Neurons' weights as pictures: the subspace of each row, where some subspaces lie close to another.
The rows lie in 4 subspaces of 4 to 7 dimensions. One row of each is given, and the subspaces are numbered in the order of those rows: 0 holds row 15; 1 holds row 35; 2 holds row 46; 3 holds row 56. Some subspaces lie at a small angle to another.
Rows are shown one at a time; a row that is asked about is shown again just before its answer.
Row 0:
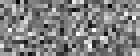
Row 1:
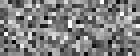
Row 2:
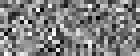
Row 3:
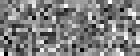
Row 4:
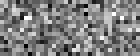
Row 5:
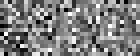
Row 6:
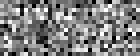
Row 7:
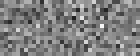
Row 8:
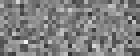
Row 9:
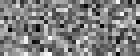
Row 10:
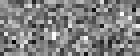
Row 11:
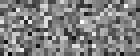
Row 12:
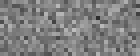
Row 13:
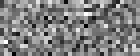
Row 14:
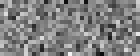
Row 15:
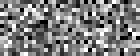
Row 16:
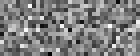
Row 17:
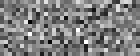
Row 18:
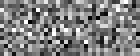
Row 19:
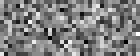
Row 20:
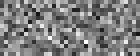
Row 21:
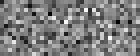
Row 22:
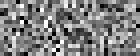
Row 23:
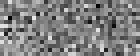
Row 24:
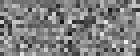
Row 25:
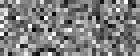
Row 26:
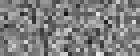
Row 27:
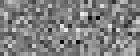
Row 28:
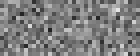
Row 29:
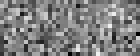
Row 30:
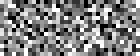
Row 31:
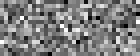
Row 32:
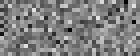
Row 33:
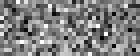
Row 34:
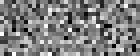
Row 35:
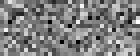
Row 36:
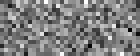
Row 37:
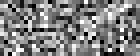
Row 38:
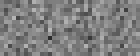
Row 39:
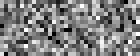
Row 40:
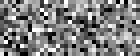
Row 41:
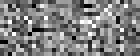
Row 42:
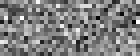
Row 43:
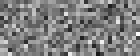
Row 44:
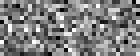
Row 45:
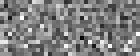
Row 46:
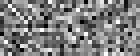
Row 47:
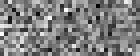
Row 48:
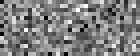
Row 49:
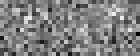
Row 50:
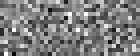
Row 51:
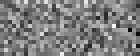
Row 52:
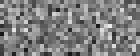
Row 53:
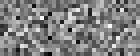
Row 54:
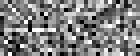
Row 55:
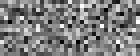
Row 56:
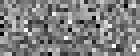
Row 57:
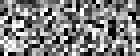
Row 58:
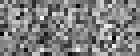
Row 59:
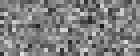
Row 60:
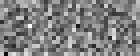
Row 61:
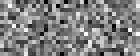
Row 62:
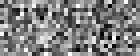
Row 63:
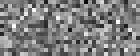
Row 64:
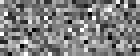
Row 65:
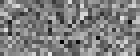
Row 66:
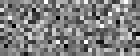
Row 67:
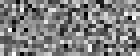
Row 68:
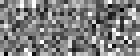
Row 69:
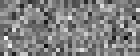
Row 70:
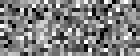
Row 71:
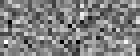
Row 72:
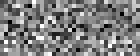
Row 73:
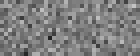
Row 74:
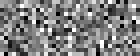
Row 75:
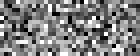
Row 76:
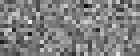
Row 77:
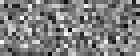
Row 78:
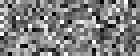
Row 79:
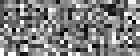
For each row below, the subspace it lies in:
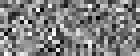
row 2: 2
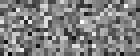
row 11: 2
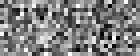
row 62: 0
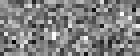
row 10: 1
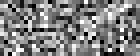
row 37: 2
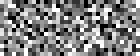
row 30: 3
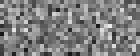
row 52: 3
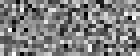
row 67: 3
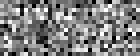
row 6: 0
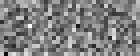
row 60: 2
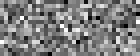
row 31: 1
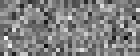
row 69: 2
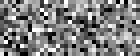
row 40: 2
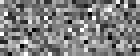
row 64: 3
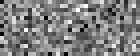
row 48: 3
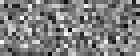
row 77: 1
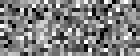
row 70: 0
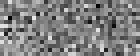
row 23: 2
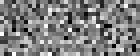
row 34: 3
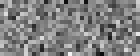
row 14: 3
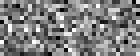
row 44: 1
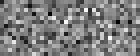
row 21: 1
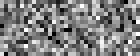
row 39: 1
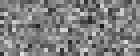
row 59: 1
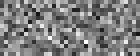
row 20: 1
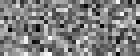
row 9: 1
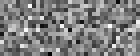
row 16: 1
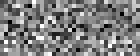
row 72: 1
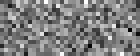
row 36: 3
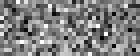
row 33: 3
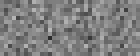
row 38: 1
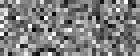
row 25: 0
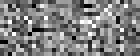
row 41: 2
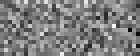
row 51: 3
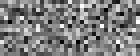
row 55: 1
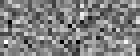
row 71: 1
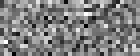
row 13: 3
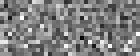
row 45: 1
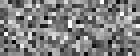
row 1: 1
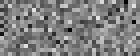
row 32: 0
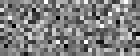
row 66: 0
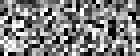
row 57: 2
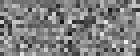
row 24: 1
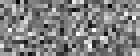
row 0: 3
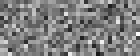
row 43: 0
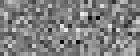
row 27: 1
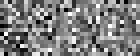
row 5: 2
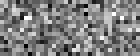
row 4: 3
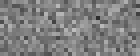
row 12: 1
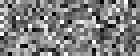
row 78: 0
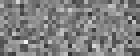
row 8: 3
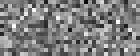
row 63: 0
